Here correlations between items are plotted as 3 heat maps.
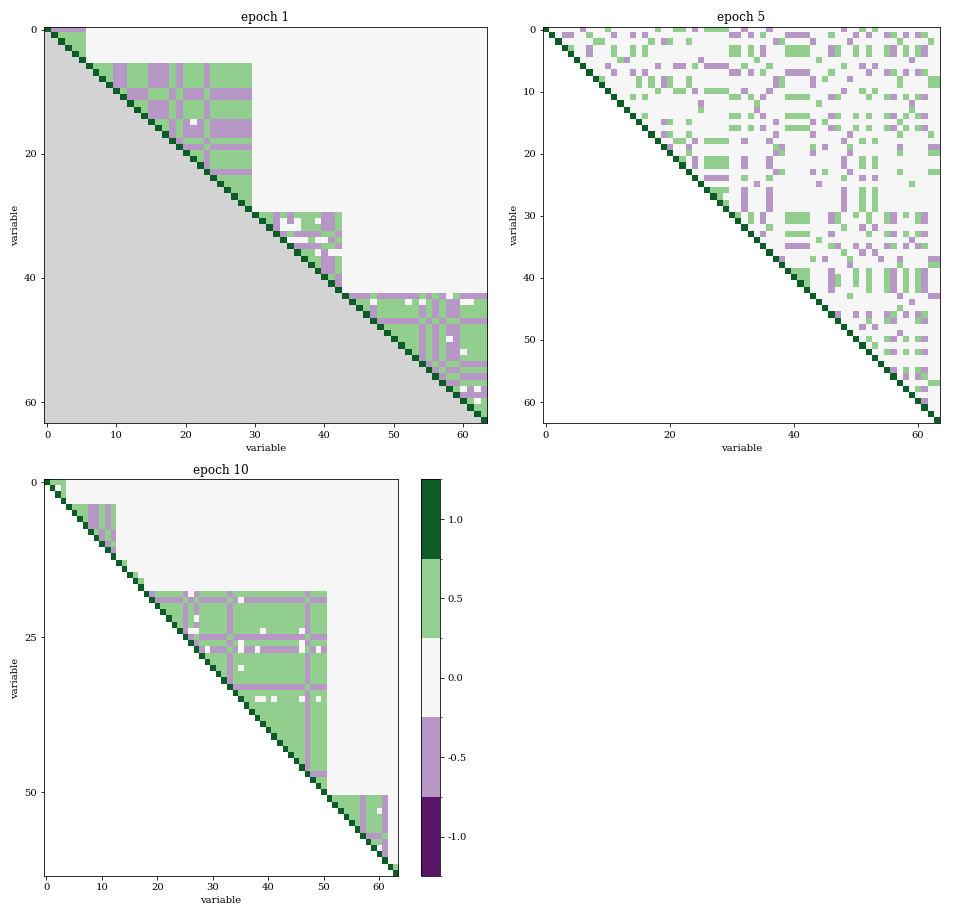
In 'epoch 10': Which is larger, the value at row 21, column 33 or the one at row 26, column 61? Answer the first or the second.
the second
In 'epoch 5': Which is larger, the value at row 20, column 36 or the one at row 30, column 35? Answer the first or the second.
the first
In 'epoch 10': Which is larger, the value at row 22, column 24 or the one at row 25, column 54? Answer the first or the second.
the first
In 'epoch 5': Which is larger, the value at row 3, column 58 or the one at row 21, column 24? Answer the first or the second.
the first
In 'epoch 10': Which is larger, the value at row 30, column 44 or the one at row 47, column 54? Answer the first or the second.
the first
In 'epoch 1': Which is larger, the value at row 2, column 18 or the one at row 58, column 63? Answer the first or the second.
the first
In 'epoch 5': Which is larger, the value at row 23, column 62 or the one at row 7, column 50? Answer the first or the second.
the first
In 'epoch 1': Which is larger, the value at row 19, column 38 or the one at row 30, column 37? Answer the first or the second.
the second
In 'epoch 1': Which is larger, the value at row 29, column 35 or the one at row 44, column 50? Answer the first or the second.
the second
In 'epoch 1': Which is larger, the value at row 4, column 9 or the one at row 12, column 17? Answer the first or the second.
the first
